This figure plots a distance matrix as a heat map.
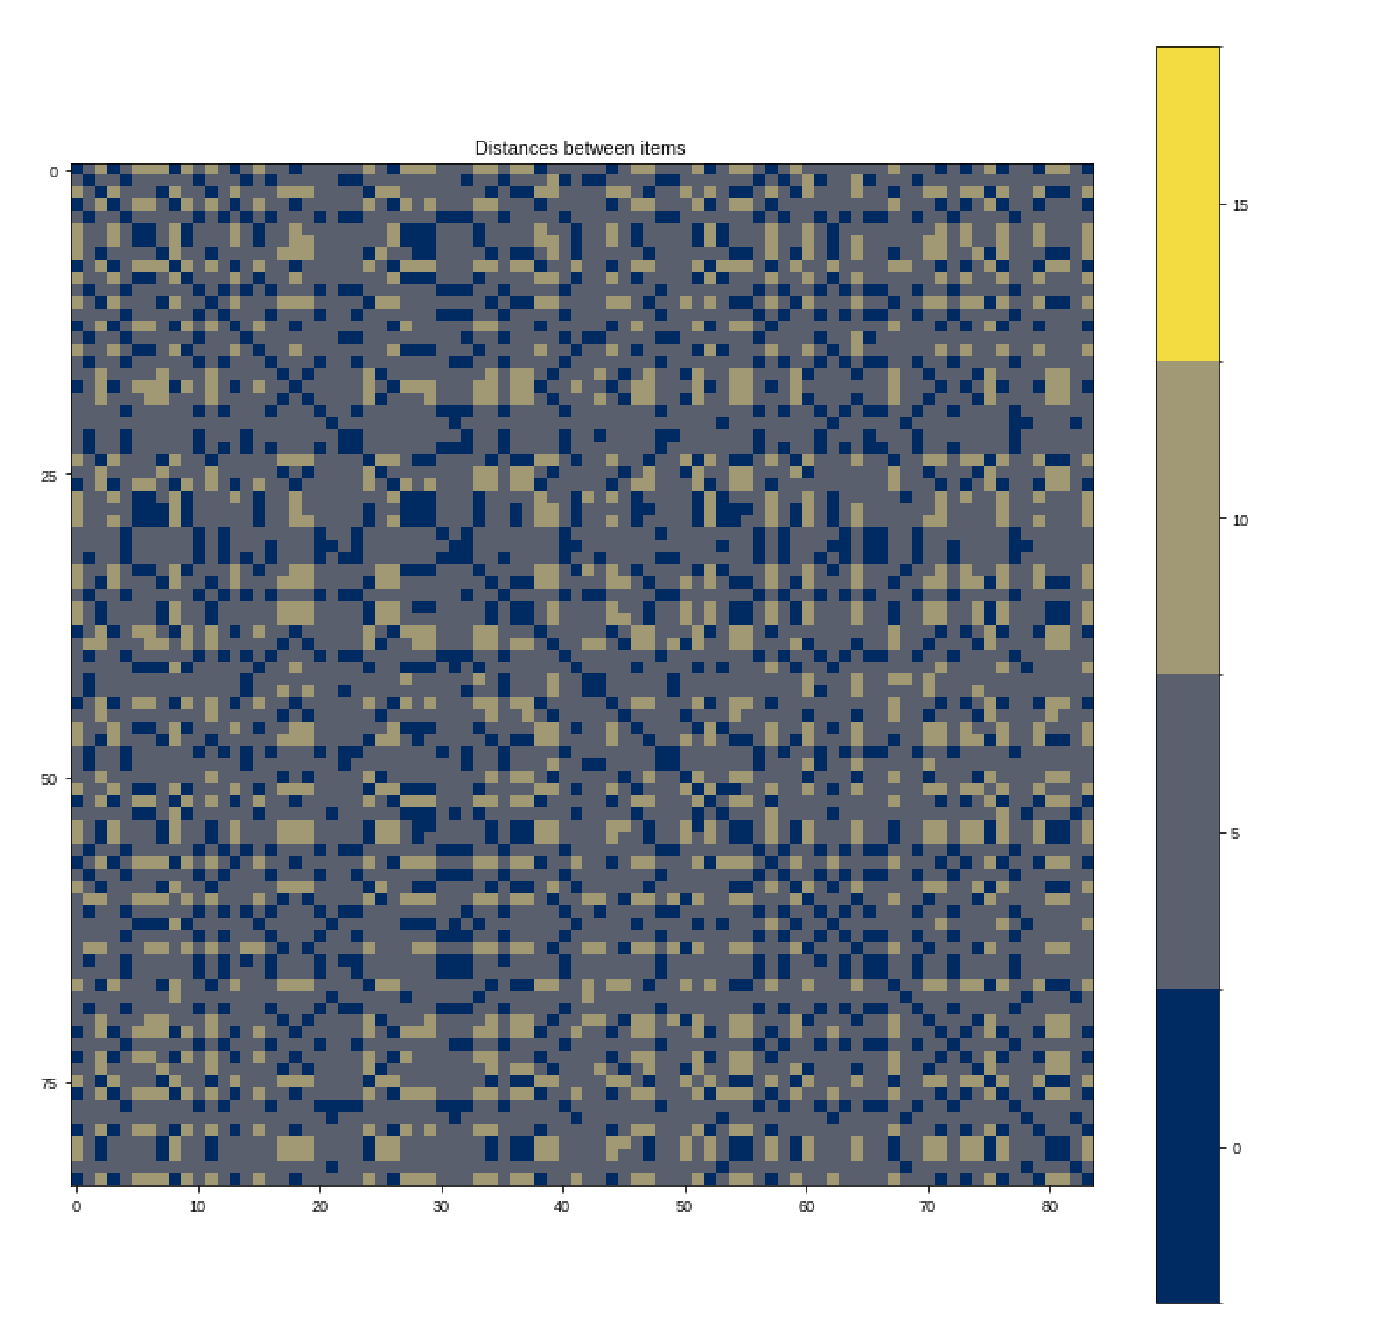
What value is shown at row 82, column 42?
5
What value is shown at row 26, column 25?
5
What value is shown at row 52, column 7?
5
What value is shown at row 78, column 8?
5
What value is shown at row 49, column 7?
5
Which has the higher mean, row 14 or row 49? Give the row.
49
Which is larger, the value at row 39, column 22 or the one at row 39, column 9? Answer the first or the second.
the second
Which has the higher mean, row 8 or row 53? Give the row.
8
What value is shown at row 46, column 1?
5
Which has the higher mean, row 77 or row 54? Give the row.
54
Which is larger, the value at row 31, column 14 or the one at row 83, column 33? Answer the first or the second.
the second
